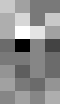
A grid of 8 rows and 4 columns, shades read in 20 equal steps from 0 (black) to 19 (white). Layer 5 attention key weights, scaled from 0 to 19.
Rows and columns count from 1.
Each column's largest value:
15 19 17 15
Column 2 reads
12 16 19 0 9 7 9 12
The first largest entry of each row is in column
1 2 2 3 3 1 1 4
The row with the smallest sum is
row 4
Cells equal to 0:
1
